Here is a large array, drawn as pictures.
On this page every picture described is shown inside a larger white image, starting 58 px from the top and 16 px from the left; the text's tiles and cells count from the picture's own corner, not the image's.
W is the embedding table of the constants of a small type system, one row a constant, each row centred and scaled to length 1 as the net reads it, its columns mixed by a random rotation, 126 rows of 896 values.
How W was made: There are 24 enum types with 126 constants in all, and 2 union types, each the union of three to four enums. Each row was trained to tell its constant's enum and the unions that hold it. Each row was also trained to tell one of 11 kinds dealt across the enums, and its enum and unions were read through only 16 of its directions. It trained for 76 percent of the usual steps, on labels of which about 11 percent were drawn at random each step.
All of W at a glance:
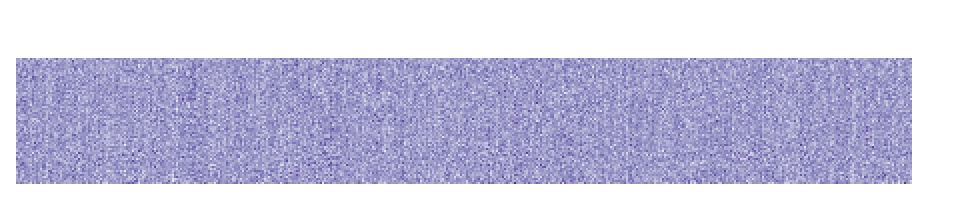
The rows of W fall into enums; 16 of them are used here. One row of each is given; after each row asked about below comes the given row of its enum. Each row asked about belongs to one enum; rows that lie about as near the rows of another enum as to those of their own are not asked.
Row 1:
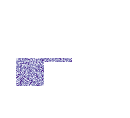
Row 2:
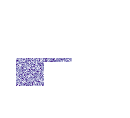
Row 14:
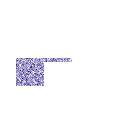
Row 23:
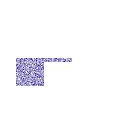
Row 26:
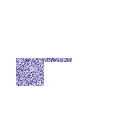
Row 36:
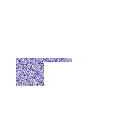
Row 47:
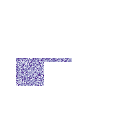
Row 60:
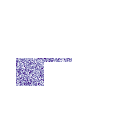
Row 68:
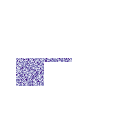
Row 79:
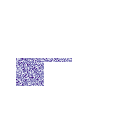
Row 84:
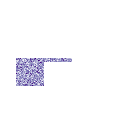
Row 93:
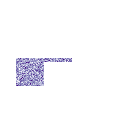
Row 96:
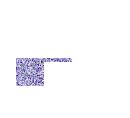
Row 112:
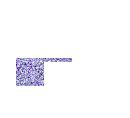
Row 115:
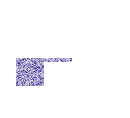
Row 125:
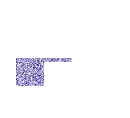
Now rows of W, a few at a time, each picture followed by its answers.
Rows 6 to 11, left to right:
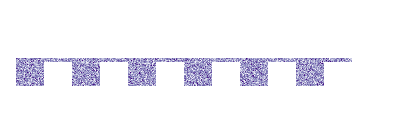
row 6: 23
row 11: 36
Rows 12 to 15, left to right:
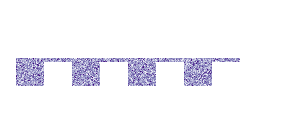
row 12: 125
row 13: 115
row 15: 68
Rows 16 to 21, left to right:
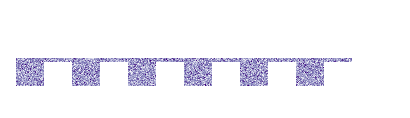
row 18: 84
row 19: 47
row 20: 68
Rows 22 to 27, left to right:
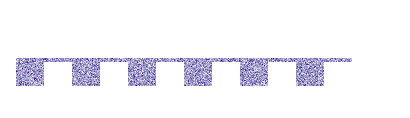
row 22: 36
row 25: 93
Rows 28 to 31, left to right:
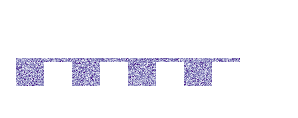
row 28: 96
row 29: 23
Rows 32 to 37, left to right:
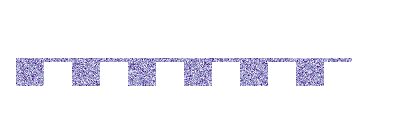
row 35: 26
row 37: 68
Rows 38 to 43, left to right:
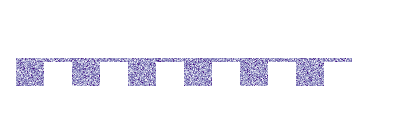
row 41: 36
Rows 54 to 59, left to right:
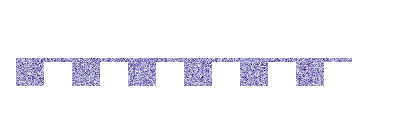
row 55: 84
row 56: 26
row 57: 115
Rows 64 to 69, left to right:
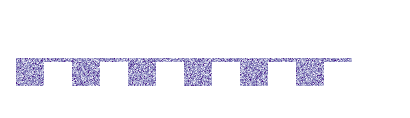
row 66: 23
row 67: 93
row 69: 112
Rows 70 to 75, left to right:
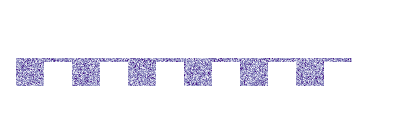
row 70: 26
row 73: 60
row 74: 112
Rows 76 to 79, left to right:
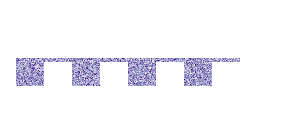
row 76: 47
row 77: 47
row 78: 2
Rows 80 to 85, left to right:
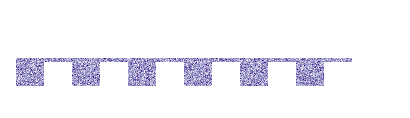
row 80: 93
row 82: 79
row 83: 112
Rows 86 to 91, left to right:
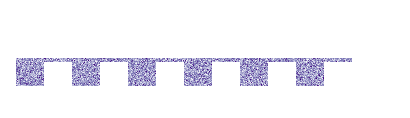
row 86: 112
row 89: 68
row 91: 47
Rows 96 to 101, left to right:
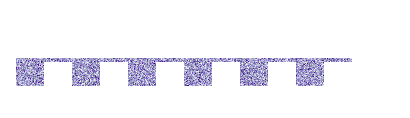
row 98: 36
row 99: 26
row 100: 60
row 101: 60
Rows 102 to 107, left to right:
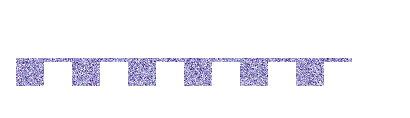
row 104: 23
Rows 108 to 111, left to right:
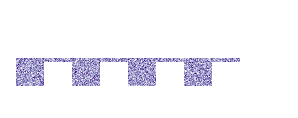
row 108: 23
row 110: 36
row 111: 96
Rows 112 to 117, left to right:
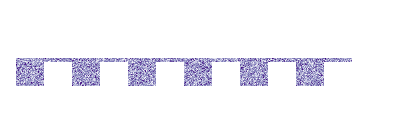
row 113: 2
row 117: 112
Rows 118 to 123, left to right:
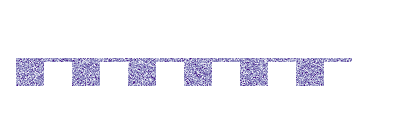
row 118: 93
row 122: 2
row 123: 68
